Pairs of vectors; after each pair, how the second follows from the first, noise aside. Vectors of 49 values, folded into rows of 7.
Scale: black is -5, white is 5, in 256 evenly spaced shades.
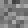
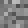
negated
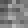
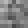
negated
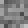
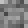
reversed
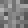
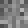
reversed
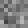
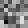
scaled up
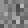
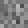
negated
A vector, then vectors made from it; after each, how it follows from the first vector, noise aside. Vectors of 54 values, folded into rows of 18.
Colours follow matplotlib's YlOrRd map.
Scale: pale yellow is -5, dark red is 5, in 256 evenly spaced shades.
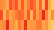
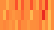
partly zeroed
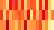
scaled up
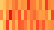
reversed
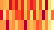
scaled up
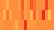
partly zeroed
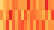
reversed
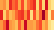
scaled up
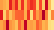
scaled up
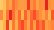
reversed
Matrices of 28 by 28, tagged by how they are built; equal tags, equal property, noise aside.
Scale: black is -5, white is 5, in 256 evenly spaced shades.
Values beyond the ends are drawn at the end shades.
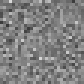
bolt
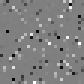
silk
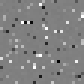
silk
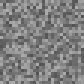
bolt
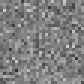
bolt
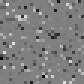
silk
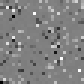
silk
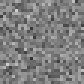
bolt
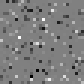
silk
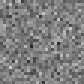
bolt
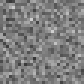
bolt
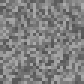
bolt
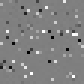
silk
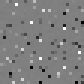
silk
